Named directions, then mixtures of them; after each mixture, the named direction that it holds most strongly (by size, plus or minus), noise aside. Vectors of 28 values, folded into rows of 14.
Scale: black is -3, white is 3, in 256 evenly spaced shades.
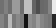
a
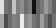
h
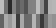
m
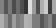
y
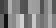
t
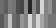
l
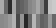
m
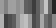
h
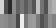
m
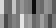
h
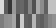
m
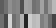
a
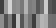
m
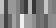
h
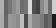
a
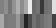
a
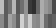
h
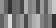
a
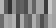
m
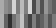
l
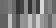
l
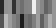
h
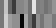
h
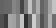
t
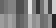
y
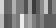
h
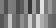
l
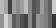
t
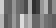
h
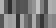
m
